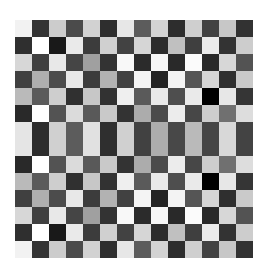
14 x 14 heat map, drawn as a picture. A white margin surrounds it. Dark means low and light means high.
Mirror symmetry: top to bottom. Grain: checkered. Histogram: two levels. Seam: none.
